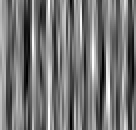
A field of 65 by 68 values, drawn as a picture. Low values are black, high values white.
Grain: streaks running down. Stripes: upright, repeating 9 times. Histogram: bell-shaped.
